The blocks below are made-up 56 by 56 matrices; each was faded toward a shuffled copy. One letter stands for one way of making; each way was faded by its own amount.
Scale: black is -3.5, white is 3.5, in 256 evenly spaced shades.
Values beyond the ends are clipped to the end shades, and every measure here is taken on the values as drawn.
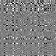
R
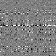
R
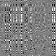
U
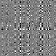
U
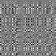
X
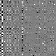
U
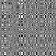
X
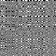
R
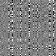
U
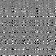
R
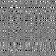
R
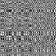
X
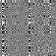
U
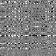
R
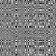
X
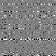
R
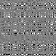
R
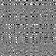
R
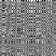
X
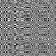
X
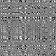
R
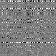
R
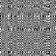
X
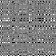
R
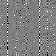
U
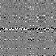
R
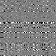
R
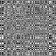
X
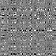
R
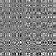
X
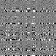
R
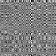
X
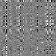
U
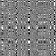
U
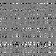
R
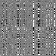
U
